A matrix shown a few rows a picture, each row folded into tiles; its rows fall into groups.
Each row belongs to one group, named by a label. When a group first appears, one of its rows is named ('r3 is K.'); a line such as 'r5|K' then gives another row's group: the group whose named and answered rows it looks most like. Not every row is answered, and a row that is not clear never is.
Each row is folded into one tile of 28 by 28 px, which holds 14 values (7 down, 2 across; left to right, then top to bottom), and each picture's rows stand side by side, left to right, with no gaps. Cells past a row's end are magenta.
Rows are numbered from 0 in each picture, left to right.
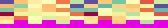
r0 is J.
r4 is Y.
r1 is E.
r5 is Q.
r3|J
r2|Q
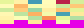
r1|J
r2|E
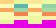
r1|Q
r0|Q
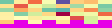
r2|J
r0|Y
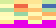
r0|Y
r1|Q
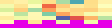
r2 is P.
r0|Y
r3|E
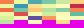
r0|Q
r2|Y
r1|P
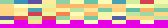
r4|P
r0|P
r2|P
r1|J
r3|P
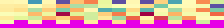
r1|J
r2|J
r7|Q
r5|J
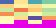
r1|P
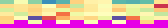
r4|P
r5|Y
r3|E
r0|Y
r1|P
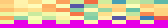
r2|Q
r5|P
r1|E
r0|E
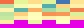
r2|J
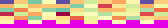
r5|J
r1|P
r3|Y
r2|J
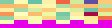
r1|J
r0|P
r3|J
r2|E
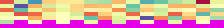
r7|E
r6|P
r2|Y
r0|Q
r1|J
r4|Q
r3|P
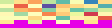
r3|J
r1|Q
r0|Y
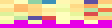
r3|J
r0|E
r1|P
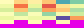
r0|Y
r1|Y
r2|P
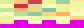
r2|J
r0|Y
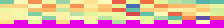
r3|E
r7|P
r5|E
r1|E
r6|P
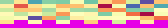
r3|Y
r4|Q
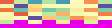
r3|Q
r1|P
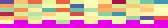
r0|J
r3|Y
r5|P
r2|Q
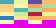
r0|P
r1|J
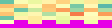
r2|Q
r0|P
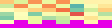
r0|E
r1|E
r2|Q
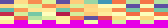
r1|E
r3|P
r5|Q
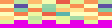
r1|Q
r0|Q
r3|Q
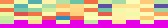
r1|J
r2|P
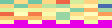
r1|J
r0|J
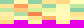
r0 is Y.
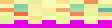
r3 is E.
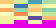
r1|P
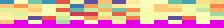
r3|J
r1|P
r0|Y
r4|J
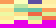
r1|J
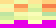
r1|Y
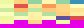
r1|Y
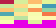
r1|Q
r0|E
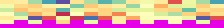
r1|P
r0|Y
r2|J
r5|Y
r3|P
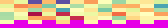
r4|P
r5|Q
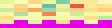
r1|Q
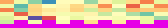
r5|E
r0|Q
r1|P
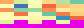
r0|Q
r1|Y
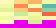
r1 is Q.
